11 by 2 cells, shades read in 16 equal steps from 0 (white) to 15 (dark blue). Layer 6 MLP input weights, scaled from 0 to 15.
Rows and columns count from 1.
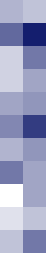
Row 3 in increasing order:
3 9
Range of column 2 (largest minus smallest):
11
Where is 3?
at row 3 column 1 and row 4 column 1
